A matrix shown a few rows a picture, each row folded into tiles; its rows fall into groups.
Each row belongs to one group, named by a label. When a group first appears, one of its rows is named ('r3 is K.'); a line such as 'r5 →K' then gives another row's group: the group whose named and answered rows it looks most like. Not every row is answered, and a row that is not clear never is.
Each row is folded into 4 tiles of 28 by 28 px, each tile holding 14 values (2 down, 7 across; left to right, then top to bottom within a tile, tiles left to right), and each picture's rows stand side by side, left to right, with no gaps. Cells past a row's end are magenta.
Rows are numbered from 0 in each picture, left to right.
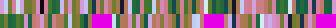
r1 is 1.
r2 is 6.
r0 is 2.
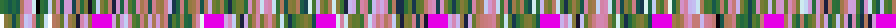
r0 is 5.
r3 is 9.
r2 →9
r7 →2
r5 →9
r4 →9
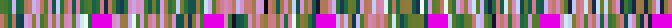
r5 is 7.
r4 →5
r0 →5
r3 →9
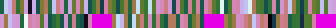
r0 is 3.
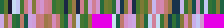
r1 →1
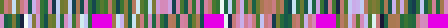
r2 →1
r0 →5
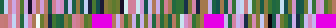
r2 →1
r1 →7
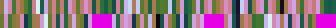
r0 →2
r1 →1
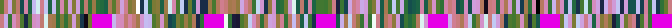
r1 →3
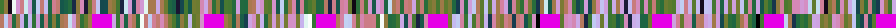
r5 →3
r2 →5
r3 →3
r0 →7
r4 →7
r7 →5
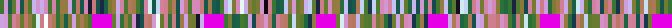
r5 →2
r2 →2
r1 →2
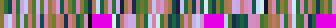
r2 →5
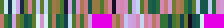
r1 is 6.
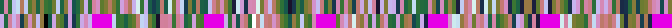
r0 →1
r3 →7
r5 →9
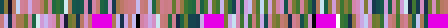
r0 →6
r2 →7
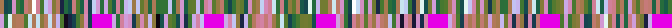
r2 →9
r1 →1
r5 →2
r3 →2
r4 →2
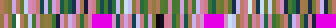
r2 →7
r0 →7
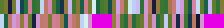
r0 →1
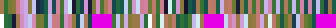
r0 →5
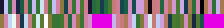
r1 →3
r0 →3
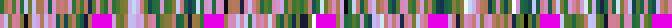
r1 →6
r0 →3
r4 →6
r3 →2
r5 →5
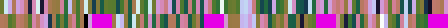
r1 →7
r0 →2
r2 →6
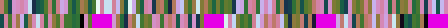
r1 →2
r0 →6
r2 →9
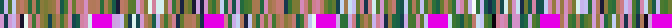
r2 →1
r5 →2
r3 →1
